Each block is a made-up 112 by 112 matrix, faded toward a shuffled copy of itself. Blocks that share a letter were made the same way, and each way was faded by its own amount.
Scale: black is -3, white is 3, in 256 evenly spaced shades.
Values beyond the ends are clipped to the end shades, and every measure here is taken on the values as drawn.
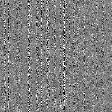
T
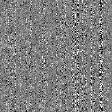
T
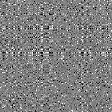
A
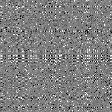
A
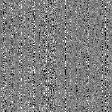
T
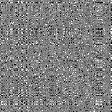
A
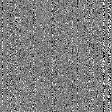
T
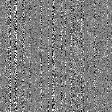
T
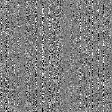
T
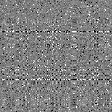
A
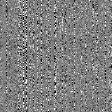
T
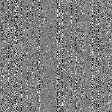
T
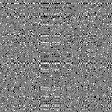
A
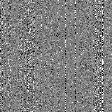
T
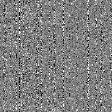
T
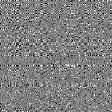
A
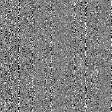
T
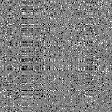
A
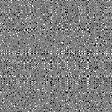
A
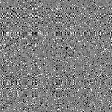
A
